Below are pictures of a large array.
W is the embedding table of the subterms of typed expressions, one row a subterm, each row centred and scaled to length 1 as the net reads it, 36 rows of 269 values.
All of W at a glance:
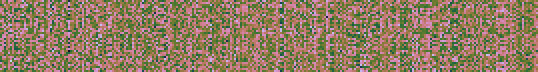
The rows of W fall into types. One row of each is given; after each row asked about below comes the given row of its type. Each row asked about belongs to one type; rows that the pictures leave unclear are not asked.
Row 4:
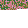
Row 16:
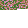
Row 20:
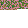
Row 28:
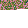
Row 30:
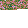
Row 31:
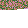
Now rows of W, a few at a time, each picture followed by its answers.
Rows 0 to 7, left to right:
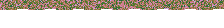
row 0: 28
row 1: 20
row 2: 16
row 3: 16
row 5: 31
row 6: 4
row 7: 28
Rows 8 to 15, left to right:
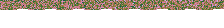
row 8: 30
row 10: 4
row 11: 20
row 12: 20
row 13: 4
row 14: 16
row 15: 31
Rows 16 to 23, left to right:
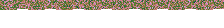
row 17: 28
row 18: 28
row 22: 28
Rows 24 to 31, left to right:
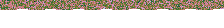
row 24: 4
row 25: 31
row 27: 4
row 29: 20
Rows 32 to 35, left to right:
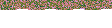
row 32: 4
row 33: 20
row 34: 31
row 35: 30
